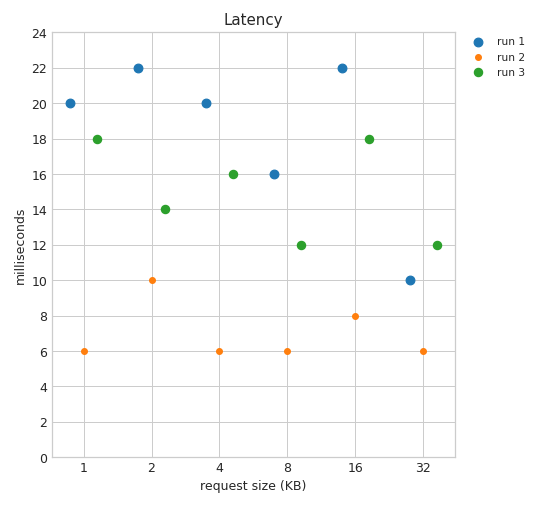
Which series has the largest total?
run 1
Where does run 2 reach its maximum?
2
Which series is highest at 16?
run 1
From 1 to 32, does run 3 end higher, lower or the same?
lower
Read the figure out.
Title: Latency
x-axis: request size (KB), ticks 1 2 4 8 16 32
y-axis: milliseconds, ticks 0 2 4 6 8 10 12 14 16 18 20 22 24
Legend: run 1, run 2, run 3
Values:
run 1: 20 22 20 16 22 10
run 2: 6 10 6 6 8 6
run 3: 18 14 16 12 18 12
